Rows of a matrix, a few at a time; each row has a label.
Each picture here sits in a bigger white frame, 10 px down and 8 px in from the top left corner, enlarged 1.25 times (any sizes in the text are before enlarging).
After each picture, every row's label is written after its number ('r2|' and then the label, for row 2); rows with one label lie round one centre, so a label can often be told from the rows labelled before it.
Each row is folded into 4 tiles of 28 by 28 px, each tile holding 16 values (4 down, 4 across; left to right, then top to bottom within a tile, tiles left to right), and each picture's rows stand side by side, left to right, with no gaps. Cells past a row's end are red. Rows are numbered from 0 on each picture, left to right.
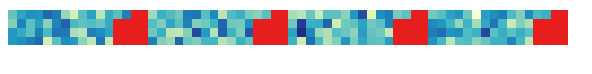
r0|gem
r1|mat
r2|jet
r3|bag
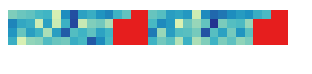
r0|bag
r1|bag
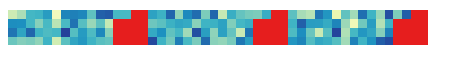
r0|bag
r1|mat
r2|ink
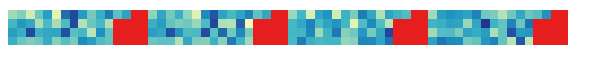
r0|bag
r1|bag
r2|ink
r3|gem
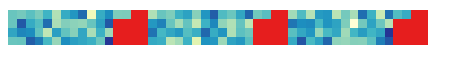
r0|jet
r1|bag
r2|ink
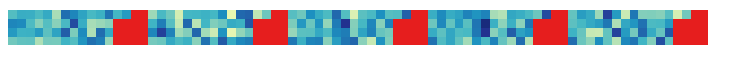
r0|bag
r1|jet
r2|gem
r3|gem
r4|mat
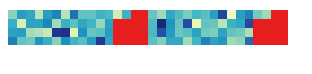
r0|mat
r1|jet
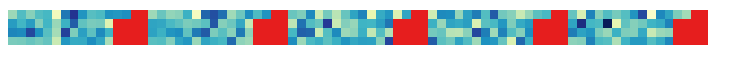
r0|bag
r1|bag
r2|jet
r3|mat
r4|jet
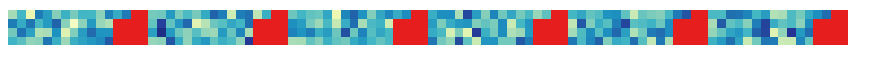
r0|ink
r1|jet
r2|bag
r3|mat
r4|gem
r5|gem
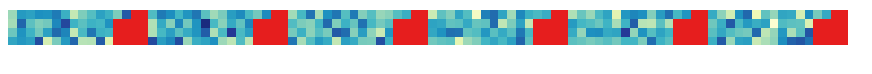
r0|gem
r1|gem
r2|mat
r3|bag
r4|bag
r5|ink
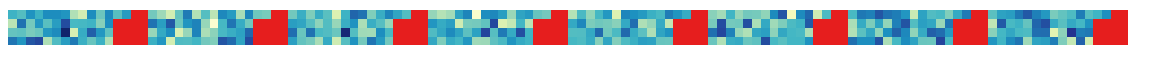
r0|gem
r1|ink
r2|bag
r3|bag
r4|bag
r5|jet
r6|gem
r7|gem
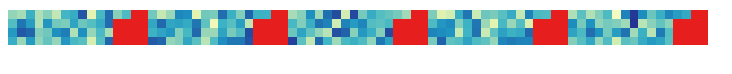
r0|jet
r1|ink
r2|mat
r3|ink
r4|bag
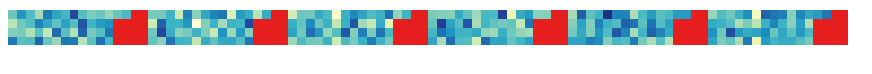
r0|mat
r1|jet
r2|bag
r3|jet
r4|gem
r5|bag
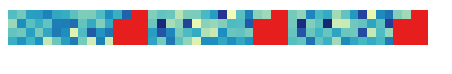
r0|gem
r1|jet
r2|jet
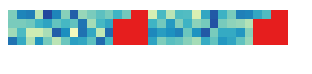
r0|mat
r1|bag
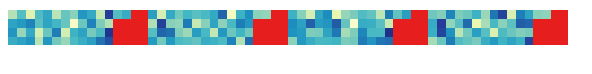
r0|ink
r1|jet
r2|ink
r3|jet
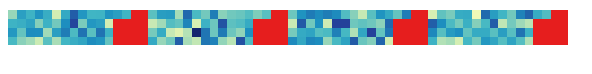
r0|bag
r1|mat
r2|gem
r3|bag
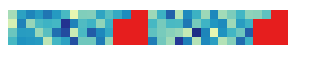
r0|gem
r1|mat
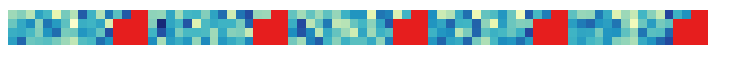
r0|ink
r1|jet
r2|jet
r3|ink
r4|ink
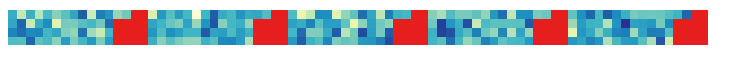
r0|jet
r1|bag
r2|ink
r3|jet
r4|gem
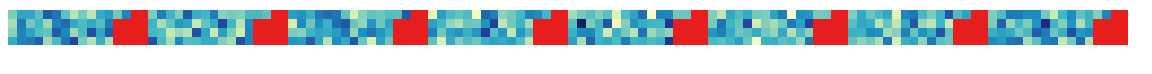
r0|gem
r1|mat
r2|gem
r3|bag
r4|jet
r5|jet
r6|bag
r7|gem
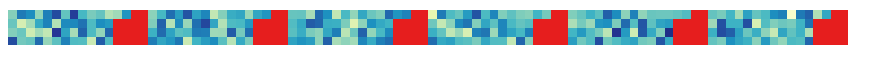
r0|mat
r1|gem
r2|ink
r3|mat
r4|mat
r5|jet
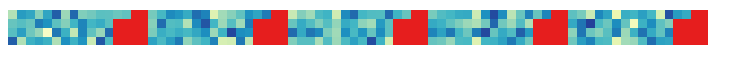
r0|mat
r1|gem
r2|bag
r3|bag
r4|ink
